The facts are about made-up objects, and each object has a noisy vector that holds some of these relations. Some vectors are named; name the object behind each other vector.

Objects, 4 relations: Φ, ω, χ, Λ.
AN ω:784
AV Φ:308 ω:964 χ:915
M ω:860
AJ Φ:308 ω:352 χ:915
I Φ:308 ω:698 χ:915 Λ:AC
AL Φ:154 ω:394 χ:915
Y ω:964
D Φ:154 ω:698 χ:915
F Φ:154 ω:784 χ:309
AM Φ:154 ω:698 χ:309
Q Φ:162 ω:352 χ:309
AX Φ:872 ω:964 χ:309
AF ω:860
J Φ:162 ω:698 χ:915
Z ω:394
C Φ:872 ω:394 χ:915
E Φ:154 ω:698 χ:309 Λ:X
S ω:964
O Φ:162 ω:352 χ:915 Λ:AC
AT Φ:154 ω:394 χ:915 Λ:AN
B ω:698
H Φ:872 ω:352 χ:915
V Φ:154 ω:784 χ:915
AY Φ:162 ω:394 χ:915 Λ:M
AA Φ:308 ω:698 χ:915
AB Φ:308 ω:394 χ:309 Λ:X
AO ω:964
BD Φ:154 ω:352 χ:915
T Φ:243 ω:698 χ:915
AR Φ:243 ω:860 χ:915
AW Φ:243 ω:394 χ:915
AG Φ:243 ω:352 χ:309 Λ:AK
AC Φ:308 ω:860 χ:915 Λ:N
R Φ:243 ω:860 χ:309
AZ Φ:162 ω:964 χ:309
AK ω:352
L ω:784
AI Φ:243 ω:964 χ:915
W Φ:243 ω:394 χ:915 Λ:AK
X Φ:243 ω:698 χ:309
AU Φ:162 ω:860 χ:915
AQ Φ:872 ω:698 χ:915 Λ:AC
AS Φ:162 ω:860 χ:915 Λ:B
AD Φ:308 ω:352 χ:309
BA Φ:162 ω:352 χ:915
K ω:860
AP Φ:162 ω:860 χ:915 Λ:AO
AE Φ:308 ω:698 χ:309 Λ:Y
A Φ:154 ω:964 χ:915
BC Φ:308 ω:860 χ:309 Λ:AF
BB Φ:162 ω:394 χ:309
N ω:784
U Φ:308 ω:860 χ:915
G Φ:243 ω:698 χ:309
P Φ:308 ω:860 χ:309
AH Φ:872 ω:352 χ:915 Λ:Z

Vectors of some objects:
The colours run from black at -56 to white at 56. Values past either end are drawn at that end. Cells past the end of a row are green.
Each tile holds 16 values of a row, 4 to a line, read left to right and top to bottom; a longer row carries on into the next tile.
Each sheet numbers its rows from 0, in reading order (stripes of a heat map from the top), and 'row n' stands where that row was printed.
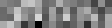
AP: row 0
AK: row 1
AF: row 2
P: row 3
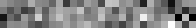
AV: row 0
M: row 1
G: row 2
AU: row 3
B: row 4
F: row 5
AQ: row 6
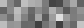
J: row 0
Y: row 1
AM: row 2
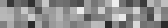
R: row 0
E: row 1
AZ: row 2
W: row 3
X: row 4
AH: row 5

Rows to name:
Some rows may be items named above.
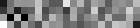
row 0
AQ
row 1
AN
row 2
C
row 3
L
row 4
AY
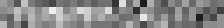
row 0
BA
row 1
AZ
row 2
BB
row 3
Q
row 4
V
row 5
F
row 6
K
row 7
AV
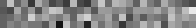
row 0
A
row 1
AX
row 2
BC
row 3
E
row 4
Z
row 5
AW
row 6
AZ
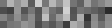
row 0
D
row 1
H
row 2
AN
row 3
U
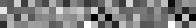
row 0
AB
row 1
AR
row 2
AG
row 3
O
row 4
AE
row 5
BD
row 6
AQ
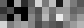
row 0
I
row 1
H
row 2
F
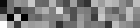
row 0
AQ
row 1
T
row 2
AD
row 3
AH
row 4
J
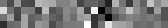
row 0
AD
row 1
AT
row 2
S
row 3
N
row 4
AI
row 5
AL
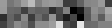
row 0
AJ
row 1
AA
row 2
AC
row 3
S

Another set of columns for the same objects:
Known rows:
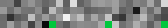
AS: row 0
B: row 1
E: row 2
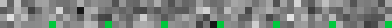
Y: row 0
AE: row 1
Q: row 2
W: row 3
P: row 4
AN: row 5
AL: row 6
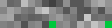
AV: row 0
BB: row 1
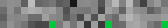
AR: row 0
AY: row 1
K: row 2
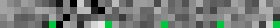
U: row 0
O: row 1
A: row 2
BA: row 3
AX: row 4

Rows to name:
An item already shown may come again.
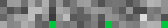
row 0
AG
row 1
AA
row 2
AZ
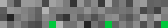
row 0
A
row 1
AT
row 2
BA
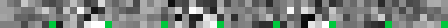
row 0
AV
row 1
N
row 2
G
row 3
AQ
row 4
AH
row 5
AC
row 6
AH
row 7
BB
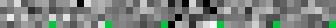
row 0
AK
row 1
X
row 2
T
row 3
O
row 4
BC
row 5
AW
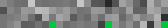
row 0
AI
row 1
AJ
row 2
AX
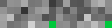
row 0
AD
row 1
BB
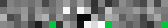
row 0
H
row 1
AC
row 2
C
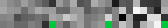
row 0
U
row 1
Z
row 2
AQ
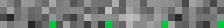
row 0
V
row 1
AU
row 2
S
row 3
BD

